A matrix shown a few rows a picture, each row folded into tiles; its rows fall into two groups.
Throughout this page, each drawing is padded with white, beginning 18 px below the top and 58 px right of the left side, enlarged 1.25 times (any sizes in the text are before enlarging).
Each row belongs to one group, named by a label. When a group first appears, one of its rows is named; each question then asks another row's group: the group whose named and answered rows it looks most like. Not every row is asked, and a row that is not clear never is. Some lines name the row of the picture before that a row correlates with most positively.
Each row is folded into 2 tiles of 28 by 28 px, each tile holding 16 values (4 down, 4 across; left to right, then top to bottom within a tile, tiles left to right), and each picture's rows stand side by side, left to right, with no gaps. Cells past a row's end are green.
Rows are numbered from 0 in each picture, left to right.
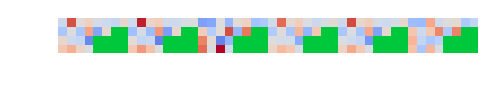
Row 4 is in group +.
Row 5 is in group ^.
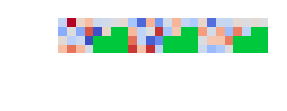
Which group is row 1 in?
^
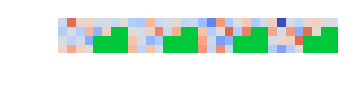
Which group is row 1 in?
^
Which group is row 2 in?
^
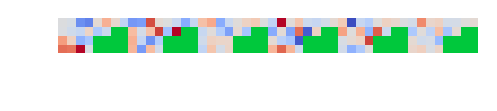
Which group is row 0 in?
^
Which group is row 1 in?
^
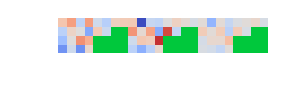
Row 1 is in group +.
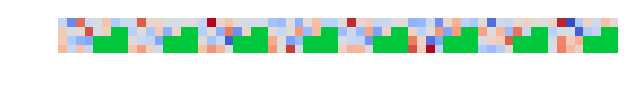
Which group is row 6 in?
+
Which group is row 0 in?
^
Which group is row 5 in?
^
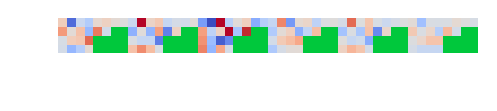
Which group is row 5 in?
+
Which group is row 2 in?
^
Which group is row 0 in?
+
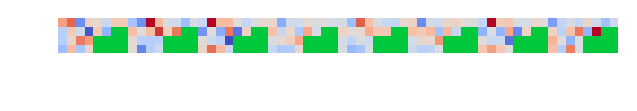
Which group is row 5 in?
+
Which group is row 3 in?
+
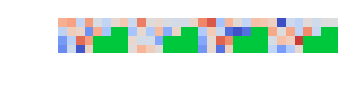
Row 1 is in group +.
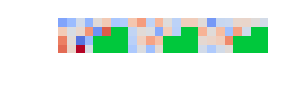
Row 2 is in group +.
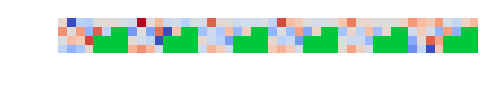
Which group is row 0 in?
+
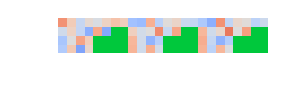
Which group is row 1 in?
^
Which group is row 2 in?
^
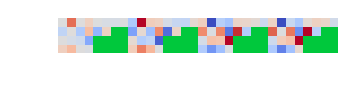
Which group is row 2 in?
+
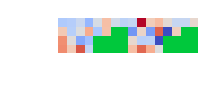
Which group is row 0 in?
^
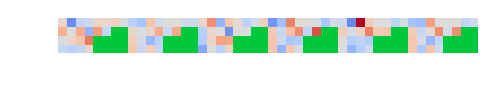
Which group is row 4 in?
^
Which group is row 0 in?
+
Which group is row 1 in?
^
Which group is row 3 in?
^
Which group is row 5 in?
^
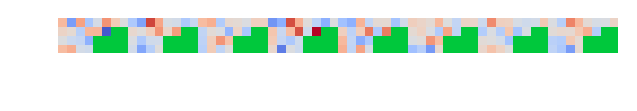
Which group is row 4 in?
^
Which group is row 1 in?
^
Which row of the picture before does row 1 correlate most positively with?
4
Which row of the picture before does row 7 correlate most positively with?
4
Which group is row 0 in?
^
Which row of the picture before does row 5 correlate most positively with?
2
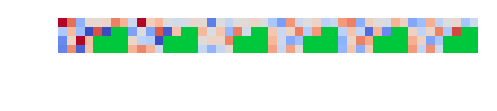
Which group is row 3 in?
^
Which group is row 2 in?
+
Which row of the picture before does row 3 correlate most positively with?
4
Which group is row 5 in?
^
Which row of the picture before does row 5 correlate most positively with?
4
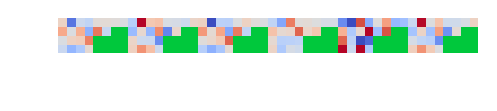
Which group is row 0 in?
+
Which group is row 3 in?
^
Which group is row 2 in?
+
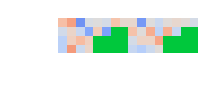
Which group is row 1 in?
+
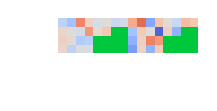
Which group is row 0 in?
^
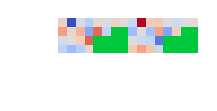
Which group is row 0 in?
+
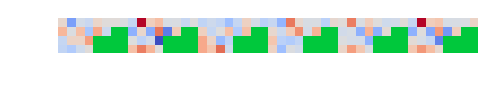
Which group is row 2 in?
^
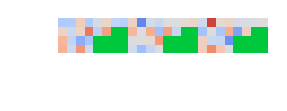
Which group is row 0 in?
^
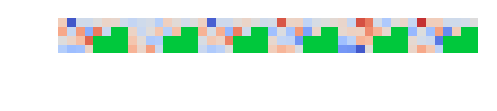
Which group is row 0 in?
+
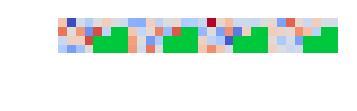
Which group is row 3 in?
^
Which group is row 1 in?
^
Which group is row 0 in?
+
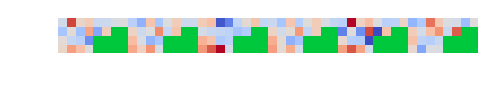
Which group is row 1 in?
^
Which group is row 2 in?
^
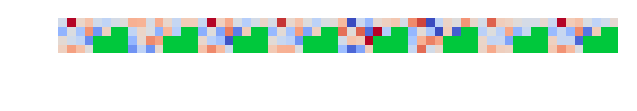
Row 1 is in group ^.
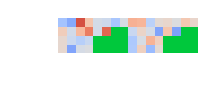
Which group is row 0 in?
^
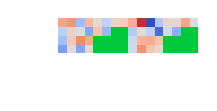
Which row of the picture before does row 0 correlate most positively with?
1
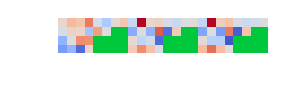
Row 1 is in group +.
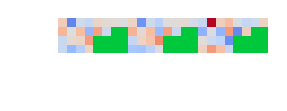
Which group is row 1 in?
+
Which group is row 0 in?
+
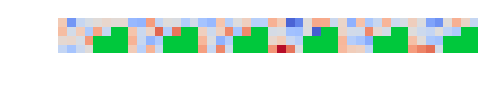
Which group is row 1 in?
^
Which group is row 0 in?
+
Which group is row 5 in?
^
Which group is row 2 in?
^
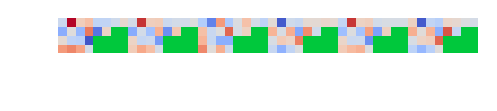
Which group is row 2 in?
^
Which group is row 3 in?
+
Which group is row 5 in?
+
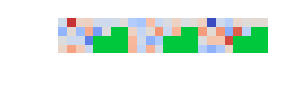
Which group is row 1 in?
^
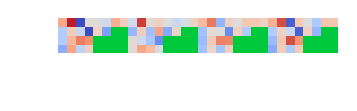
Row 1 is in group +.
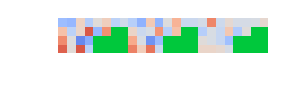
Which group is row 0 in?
^
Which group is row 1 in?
^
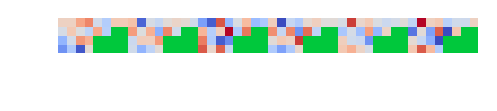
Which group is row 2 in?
^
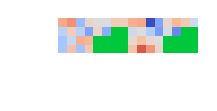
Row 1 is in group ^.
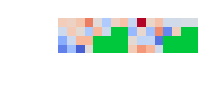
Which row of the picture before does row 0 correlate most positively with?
0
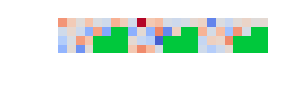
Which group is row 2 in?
+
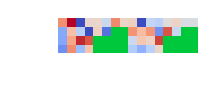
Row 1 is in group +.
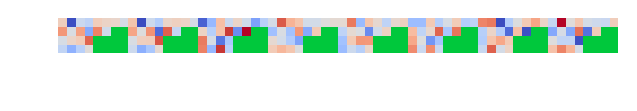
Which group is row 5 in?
^
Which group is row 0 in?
+
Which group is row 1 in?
+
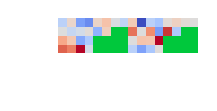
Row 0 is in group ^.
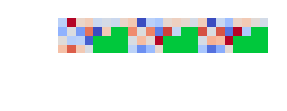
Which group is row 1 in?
+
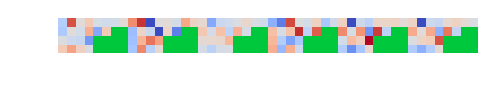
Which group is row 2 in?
+
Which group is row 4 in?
+
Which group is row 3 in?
^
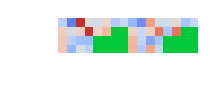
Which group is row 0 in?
^
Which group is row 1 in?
^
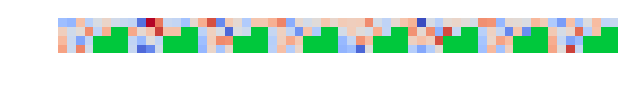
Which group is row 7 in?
^
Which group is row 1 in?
^
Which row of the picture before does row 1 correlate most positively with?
0
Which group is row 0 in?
^
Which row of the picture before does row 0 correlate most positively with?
1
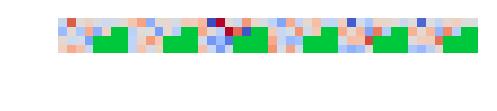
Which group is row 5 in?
+
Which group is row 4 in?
+
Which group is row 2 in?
^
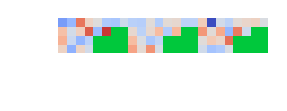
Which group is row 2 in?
+
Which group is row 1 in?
^
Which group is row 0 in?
^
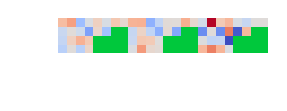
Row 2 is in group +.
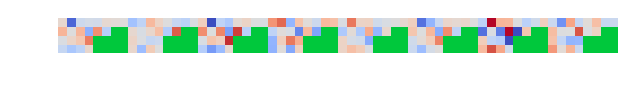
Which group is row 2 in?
+
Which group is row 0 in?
+
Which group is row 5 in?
+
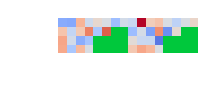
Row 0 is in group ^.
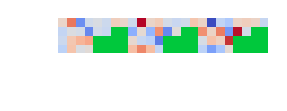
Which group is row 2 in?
+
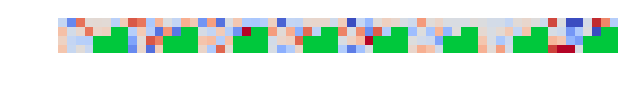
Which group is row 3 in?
+
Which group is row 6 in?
^
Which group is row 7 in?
^
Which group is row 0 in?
^
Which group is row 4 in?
+
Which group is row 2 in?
^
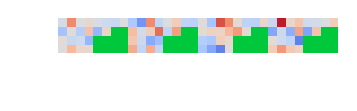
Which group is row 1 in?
^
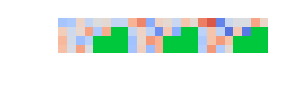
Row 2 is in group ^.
